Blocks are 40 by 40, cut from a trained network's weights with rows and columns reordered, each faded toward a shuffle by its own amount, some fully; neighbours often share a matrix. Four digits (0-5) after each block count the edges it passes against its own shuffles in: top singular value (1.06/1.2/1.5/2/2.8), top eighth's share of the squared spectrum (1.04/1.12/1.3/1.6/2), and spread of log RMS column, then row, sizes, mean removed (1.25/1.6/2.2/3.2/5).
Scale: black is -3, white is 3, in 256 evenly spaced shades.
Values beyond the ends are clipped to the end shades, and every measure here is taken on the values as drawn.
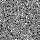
0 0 0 0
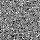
0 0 0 0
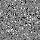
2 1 0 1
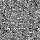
2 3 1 1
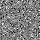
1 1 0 0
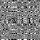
4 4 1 3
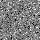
1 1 0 0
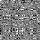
4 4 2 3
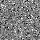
0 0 0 0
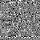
3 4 1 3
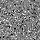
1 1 0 0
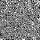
2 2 0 2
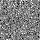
0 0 0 0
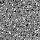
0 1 0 0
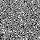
0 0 0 0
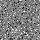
0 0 0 0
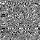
3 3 0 2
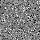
0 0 0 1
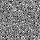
2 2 0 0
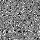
2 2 0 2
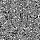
1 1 0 0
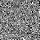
2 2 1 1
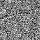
2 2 0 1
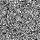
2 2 0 0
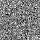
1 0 0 0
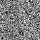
2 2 1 0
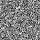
2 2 0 0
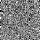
2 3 1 1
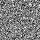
1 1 0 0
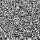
3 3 0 1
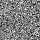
1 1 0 0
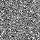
1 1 0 0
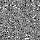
2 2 0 1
